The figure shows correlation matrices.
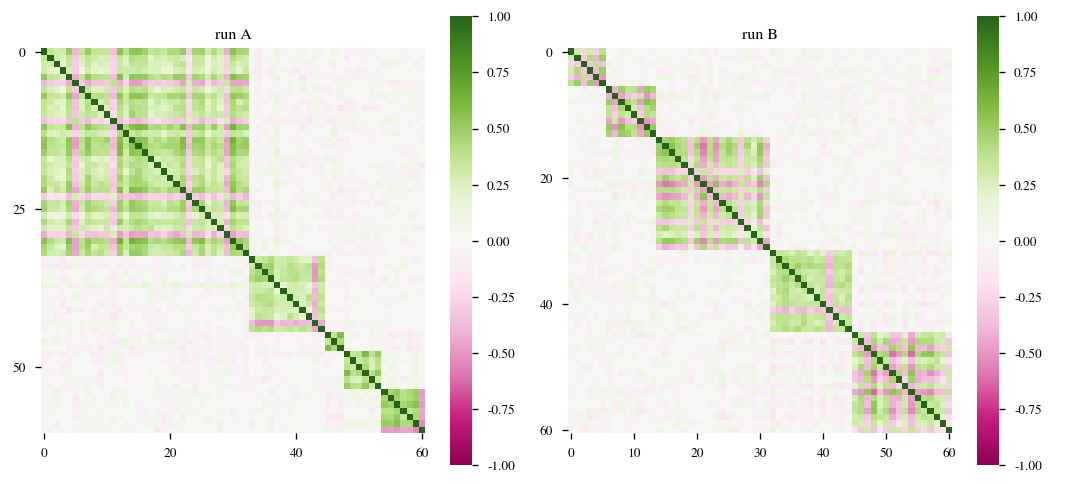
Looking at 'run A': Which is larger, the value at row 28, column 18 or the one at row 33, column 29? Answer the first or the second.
the first
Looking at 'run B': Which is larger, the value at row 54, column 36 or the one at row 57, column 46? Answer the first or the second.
the second
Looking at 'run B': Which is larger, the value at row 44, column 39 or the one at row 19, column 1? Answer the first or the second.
the first
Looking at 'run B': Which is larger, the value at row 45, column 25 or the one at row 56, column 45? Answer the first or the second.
the second
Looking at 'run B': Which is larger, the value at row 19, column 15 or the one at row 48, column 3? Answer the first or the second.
the second
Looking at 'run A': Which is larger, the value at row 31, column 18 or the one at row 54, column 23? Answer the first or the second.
the first
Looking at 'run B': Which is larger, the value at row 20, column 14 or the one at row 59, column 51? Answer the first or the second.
the first
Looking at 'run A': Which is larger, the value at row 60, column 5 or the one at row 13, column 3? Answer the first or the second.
the second
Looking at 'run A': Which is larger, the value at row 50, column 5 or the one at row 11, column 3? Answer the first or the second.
the first
